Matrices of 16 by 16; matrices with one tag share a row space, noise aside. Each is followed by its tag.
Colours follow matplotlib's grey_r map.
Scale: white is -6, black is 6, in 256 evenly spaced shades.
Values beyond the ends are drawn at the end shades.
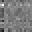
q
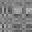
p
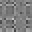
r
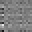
q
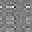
r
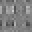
r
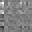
q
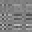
p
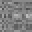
p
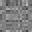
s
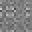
r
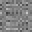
s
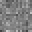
s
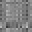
s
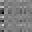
q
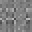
r
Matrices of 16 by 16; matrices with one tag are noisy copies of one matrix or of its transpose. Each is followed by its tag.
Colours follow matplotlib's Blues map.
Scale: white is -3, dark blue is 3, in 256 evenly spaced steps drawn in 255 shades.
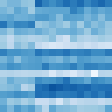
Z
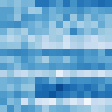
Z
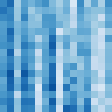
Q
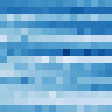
Q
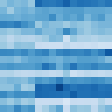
Z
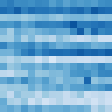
Q
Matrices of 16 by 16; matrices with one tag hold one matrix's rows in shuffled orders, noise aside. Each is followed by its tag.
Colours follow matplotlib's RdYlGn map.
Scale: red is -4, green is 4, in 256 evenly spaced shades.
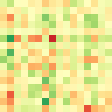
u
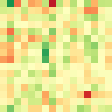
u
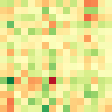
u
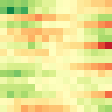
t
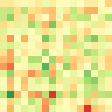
u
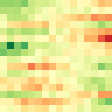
t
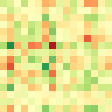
u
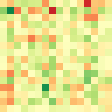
u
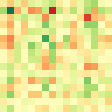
u
